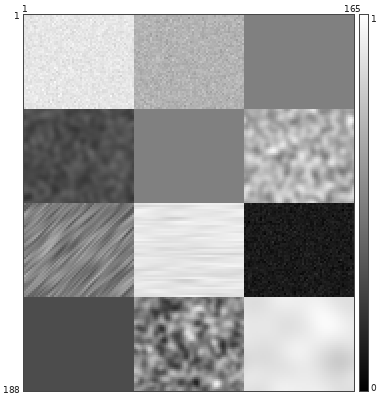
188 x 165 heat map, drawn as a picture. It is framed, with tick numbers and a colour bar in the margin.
The table splits into 4 rows of 3 panels. Panel 1,1: very high, fine-grained, faint in contrast. Panel 1,2: high, fine-grained, faint in contrast. Panel 1,3: middling, flat. Panel 2,1: low, blotchy, faint in contrast. Panel 2,2: middling, flat. Panel 2,3: high, blotchy. Panel 3,1: middling, slanting up to the right. Panel 3,2: very high, streaked across, faint in contrast. Panel 3,3: very low, fine-grained, faint in contrast. Panel 4,1: low, flat. Panel 4,2: middling, blotchy, strong in contrast. Panel 4,3: very high, smooth, faint in contrast.
